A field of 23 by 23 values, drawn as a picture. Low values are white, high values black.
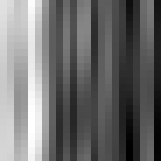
Ninth with the highest average: bottom right. Lone odd cells: none. Average level on the scale: 60%. Slope: up to the right. Grain: streaks running down.
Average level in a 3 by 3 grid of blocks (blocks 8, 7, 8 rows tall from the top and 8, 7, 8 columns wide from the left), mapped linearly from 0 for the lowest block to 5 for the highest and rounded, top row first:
0 3 4 | 0 4 5 | 0 4 5
